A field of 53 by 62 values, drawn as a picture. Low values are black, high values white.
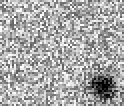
A single dip lies in the bottom right. No row or column stands out. The bottom right is the ninth with the lowest average.
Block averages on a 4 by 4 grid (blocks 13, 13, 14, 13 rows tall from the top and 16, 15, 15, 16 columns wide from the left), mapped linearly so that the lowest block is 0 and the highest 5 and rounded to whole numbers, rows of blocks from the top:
5 5 4 5 | 5 5 5 4 | 5 5 5 4 | 5 5 4 0
